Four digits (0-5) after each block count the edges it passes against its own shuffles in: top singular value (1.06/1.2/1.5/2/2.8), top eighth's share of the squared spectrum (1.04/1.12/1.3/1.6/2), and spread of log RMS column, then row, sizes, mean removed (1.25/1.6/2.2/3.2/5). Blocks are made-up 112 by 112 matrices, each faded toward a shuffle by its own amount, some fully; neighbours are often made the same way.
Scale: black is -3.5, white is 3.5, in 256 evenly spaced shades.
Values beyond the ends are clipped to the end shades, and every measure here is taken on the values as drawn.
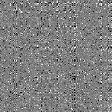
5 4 3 2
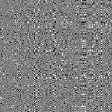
5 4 3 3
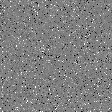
3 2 0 0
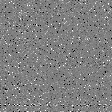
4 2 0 1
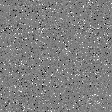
3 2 1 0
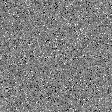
2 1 0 1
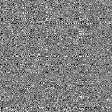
4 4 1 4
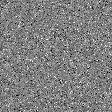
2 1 0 0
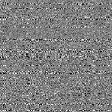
4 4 2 4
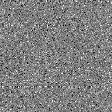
3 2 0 2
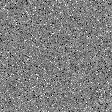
0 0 0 0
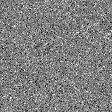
0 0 0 0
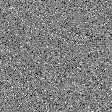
1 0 0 0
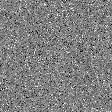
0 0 0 0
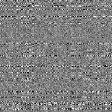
4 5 2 4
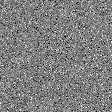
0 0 0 0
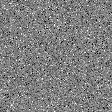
0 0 0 0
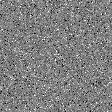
1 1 0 0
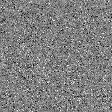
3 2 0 1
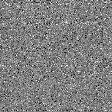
3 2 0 2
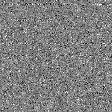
3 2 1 2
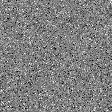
2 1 0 1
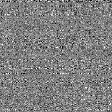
4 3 2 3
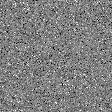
1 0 0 0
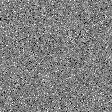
1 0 0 0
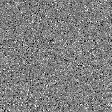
3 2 0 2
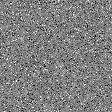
0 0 0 0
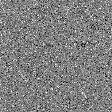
2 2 0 1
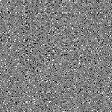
4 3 2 2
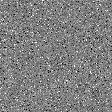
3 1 0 0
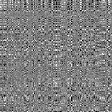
5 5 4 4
